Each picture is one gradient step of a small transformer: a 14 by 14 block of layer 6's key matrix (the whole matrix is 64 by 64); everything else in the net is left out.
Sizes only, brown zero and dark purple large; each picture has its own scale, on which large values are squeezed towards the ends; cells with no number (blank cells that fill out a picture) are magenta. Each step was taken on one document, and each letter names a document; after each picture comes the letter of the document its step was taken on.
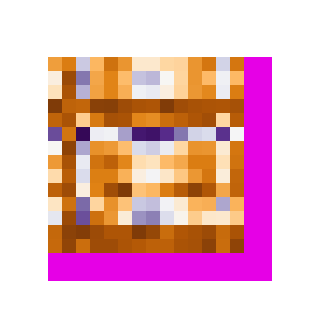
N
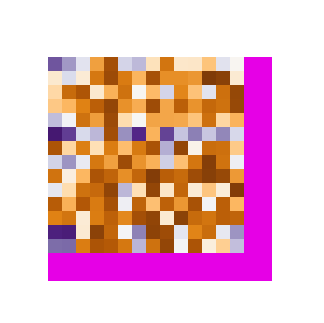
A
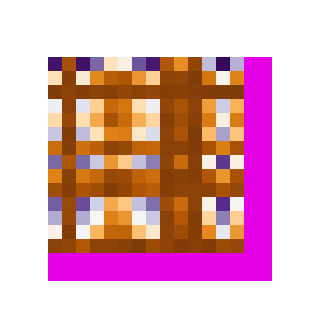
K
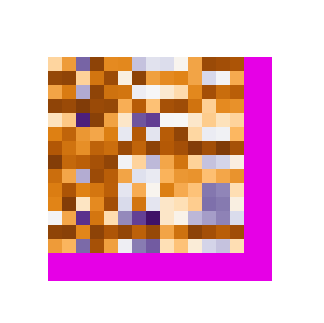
N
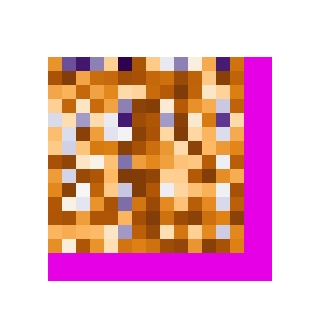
A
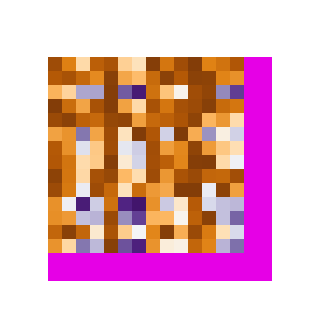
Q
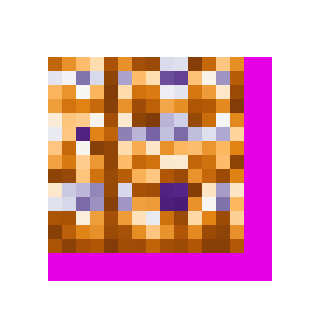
N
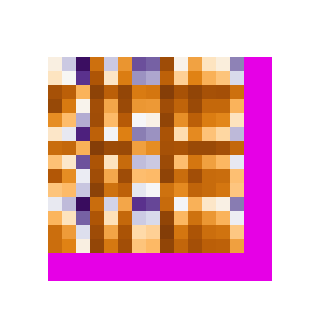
K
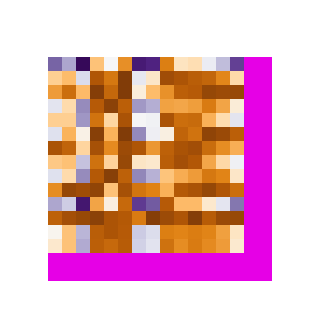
K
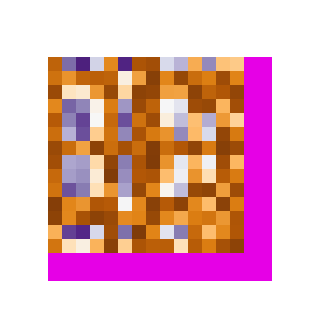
A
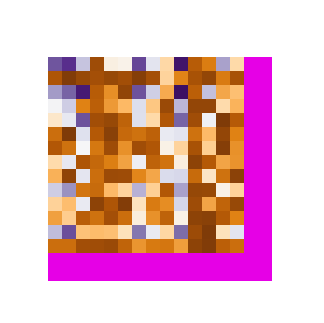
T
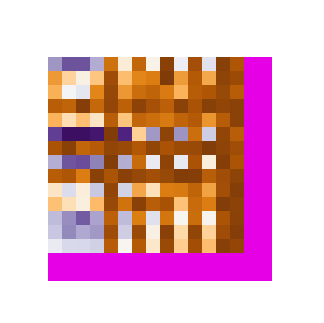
A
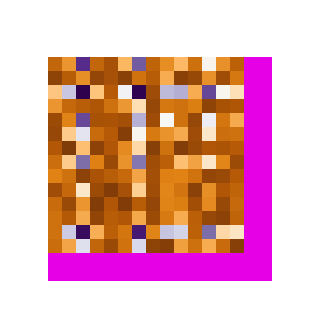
T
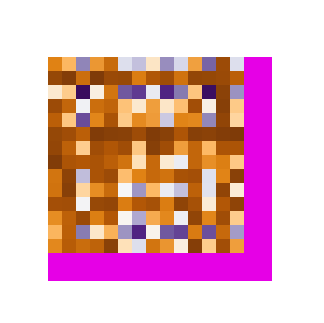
T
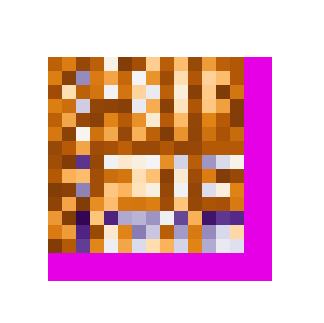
T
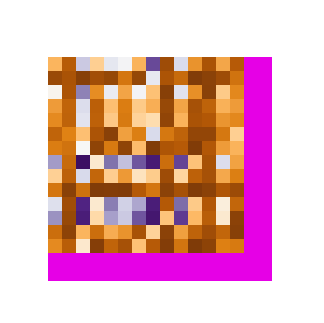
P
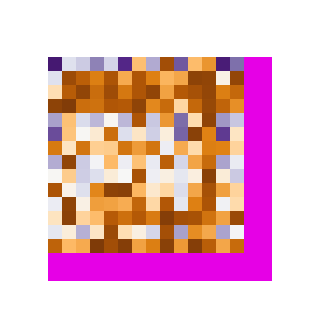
A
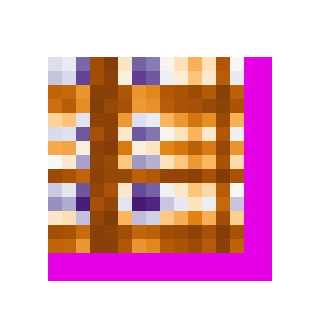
K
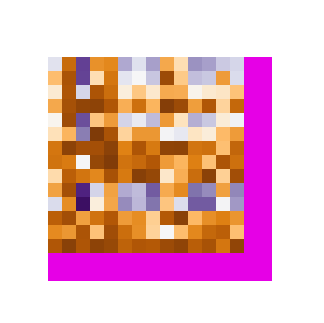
N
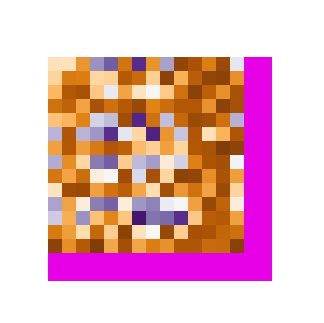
P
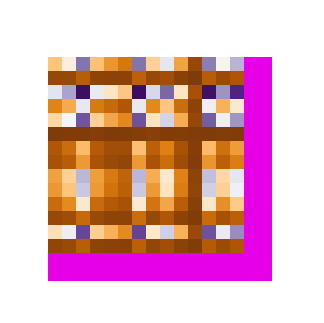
T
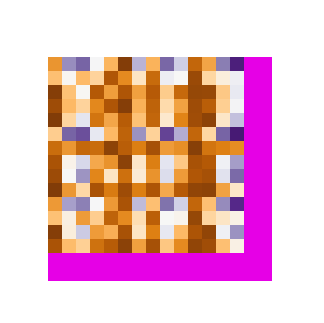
K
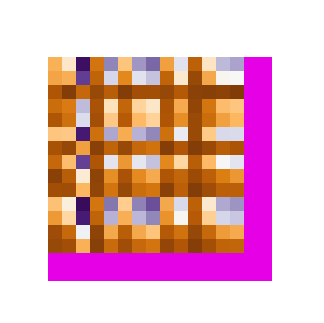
K
